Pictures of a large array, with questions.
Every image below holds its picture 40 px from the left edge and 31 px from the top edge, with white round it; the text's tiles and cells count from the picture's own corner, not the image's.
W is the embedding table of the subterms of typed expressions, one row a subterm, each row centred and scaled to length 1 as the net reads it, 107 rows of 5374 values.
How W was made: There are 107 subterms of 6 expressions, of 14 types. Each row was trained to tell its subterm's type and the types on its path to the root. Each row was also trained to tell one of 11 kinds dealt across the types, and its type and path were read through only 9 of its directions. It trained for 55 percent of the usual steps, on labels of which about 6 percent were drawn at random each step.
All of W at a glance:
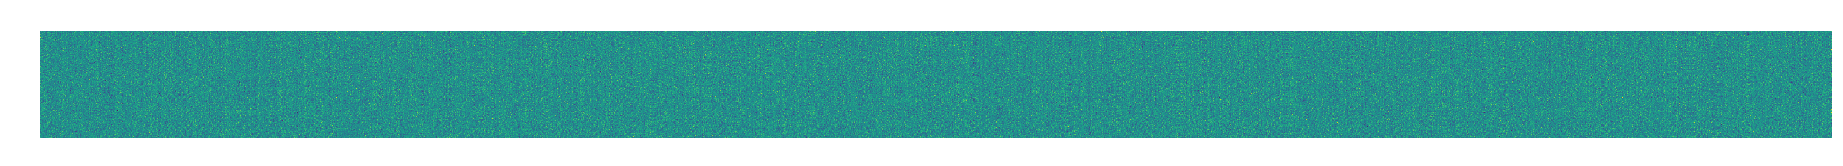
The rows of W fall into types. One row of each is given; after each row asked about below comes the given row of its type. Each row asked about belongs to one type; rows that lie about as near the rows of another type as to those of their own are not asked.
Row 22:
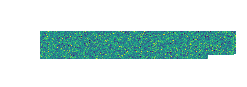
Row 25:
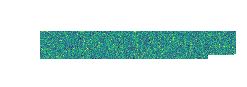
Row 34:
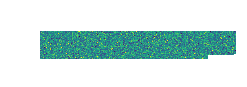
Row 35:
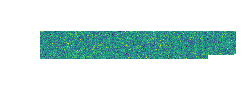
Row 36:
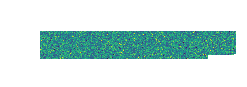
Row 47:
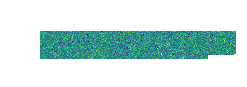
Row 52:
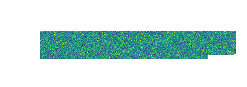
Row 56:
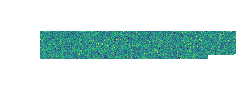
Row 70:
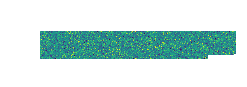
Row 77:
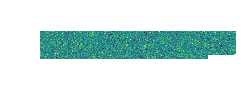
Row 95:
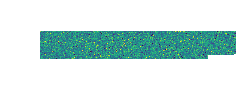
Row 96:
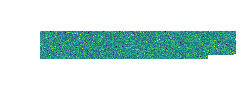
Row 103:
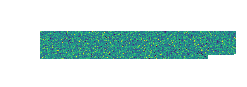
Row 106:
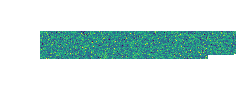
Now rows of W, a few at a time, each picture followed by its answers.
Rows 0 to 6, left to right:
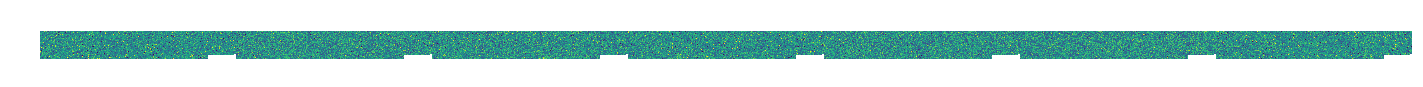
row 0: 56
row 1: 35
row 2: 22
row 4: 25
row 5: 96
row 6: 106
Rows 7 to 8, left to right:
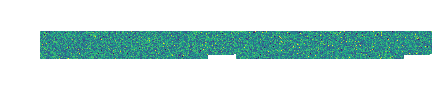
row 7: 47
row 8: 22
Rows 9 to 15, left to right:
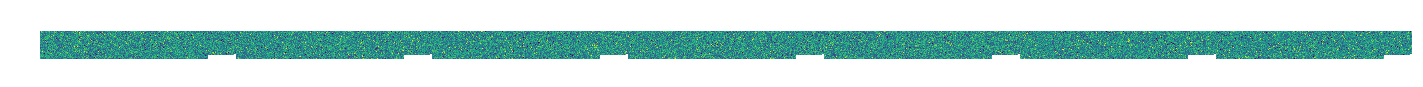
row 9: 22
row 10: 95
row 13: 96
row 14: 106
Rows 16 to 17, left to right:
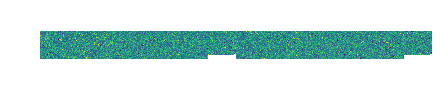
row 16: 36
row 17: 47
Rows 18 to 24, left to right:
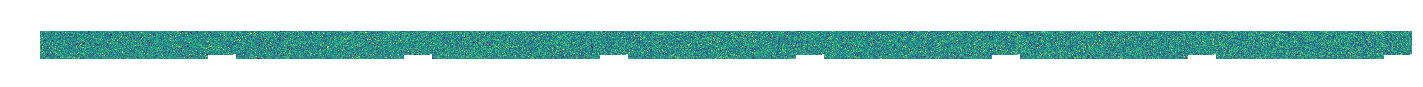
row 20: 103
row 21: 47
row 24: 34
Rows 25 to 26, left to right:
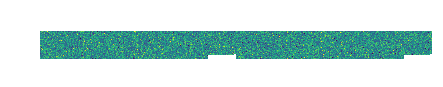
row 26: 70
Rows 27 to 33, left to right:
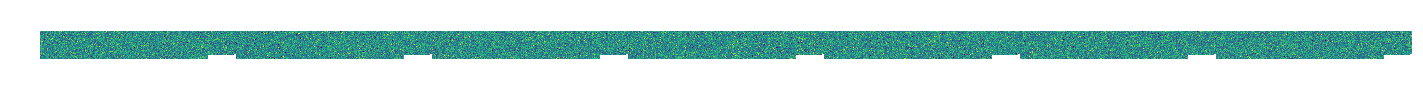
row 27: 36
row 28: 95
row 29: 34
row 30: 52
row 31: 35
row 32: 56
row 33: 36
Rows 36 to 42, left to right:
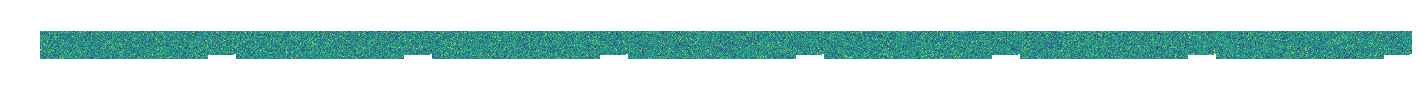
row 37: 36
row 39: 70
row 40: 96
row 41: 25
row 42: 77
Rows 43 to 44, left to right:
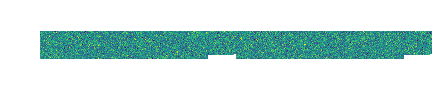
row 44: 22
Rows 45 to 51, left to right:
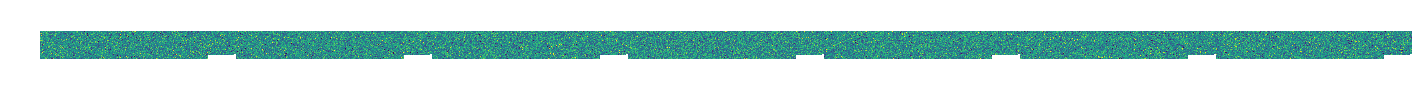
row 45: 77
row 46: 96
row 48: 25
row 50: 34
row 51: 34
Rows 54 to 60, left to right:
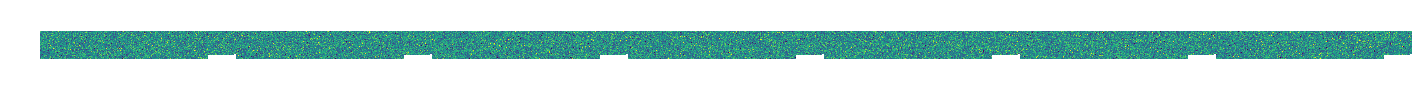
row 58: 25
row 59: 96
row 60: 95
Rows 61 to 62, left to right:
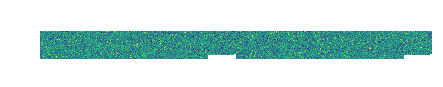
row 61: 56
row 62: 52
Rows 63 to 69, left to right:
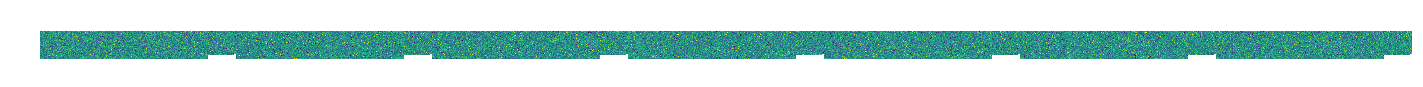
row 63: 34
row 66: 77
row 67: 34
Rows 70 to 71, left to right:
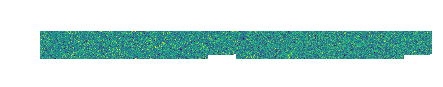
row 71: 47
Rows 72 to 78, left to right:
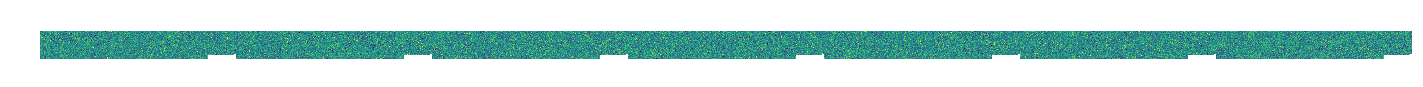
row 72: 36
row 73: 95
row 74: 96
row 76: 25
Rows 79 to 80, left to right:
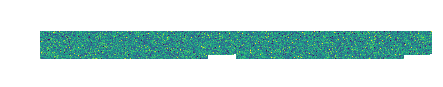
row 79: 22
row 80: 70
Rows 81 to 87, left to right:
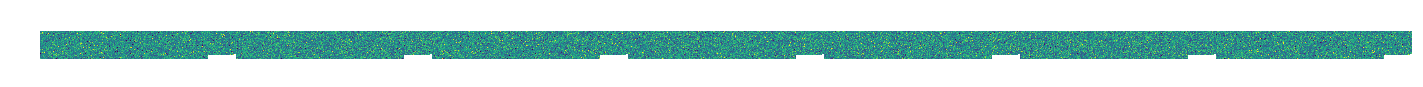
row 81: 56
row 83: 77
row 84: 47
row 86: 56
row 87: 25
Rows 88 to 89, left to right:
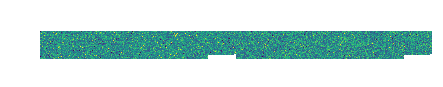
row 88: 95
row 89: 47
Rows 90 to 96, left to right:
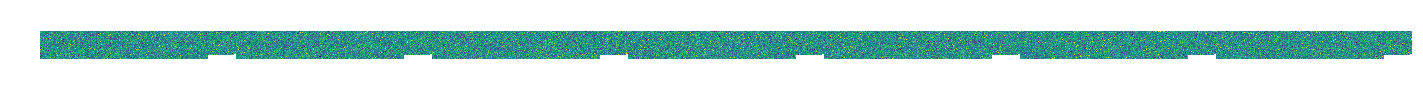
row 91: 70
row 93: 35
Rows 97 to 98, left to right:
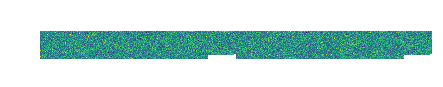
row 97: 56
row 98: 56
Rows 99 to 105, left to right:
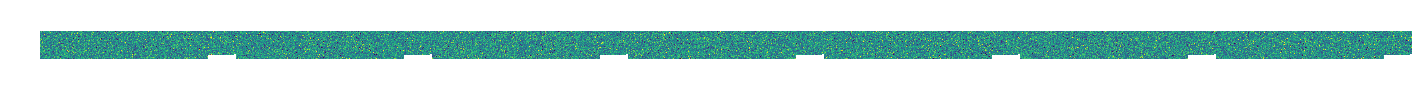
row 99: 25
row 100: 70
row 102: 34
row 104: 70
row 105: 96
